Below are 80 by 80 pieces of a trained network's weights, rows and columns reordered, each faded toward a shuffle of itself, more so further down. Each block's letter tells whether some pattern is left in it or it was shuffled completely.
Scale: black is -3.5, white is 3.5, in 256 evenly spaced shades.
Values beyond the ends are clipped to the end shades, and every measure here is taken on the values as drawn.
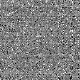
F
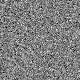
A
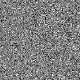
F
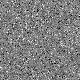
A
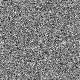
A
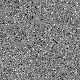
A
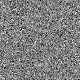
F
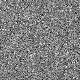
A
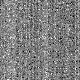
F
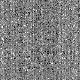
F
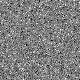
A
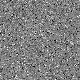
A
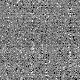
F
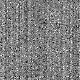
F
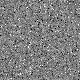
A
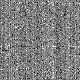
F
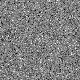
A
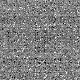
F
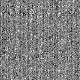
F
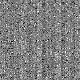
F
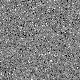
A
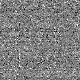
F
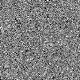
F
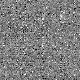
F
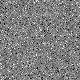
A
